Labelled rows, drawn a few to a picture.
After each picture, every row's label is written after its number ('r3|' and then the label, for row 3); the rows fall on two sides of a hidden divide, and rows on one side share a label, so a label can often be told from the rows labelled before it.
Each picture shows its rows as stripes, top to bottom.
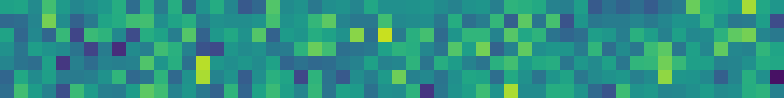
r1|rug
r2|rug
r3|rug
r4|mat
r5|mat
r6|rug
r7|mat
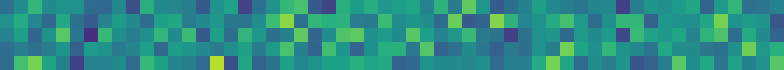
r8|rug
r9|rug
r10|rug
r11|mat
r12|rug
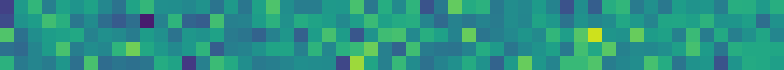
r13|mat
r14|rug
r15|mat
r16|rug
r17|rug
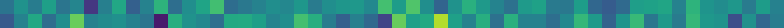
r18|rug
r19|mat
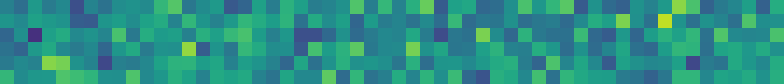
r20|rug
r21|mat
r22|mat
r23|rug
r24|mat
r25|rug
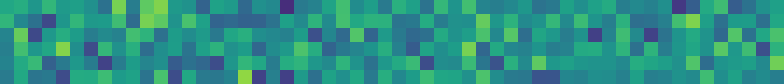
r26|mat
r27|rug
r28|mat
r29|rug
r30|mat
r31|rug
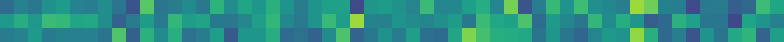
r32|mat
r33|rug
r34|mat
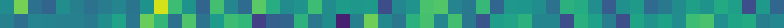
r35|rug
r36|rug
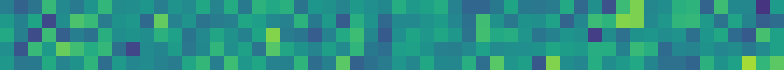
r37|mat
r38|rug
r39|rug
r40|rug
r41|mat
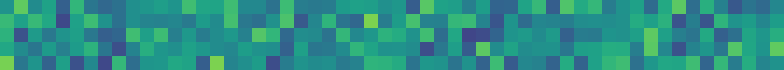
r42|rug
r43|mat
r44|mat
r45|mat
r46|rug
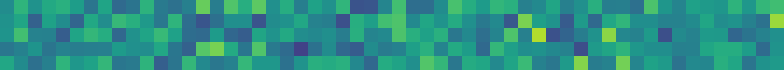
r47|mat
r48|rug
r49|rug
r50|mat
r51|mat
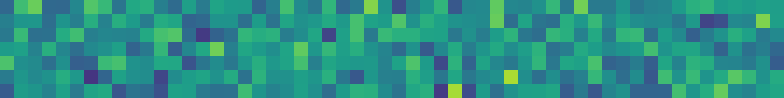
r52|rug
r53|rug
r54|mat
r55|rug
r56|rug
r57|mat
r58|rug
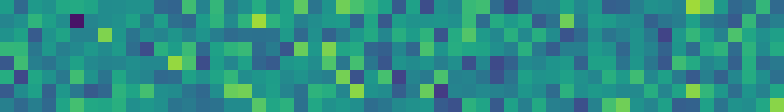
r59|rug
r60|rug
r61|rug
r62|rug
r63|rug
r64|mat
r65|rug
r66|mat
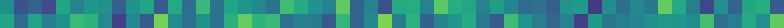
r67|mat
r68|mat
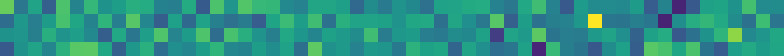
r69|mat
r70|rug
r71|mat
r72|mat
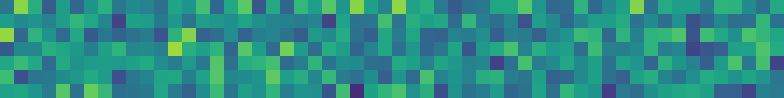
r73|rug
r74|mat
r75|mat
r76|mat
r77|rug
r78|rug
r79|rug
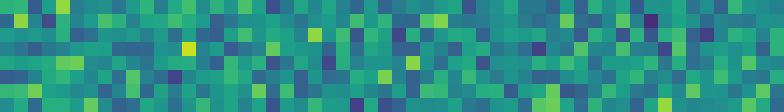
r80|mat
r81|rug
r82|mat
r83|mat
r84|mat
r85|mat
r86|rug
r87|mat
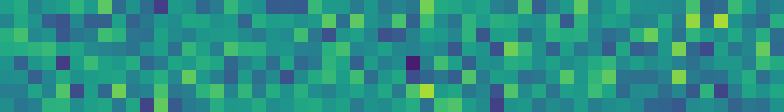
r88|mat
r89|rug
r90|rug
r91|mat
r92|mat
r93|rug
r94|rug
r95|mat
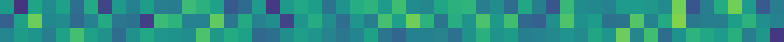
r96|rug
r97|rug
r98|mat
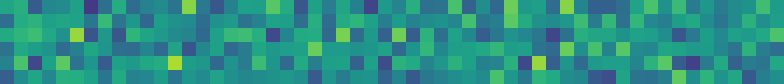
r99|mat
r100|rug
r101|mat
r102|rug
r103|mat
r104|rug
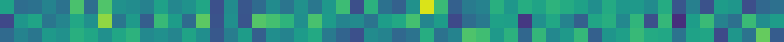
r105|mat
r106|mat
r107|mat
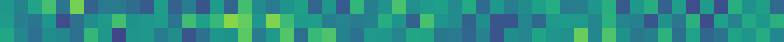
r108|rug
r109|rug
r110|mat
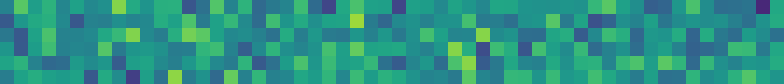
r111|rug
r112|rug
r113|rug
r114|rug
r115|mat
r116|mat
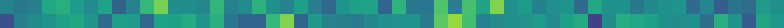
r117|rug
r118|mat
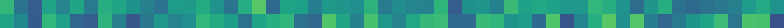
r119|mat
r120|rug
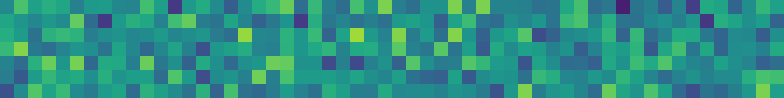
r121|rug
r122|mat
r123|rug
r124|rug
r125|mat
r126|mat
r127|mat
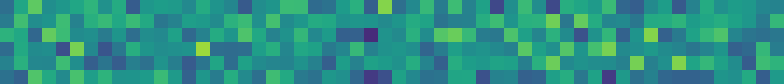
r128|rug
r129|rug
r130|mat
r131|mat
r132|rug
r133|mat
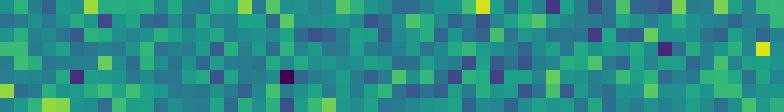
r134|rug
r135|mat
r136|rug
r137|mat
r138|rug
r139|mat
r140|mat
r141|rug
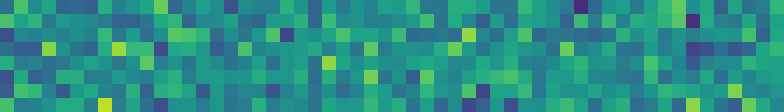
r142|rug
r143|rug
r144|mat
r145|mat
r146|mat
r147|rug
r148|rug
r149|rug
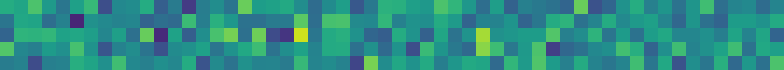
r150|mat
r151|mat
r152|mat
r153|mat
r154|mat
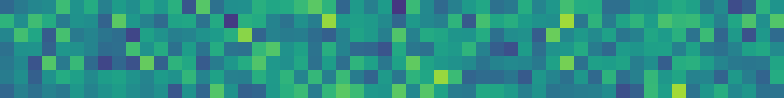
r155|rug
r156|rug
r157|rug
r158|mat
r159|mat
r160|mat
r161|rug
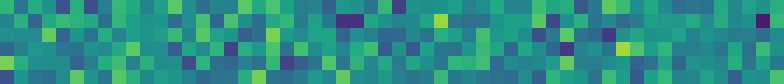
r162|mat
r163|mat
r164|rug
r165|rug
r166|rug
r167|mat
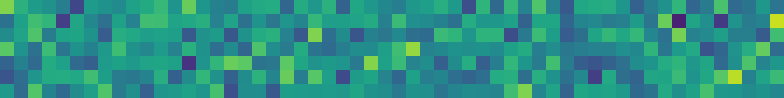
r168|rug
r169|mat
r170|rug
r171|mat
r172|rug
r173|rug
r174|rug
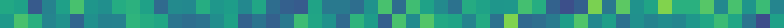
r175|mat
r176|rug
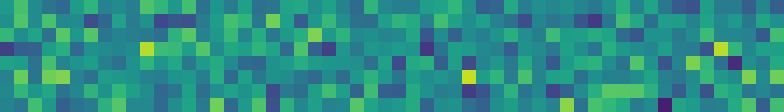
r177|mat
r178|mat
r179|mat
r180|mat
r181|rug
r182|rug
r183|mat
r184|rug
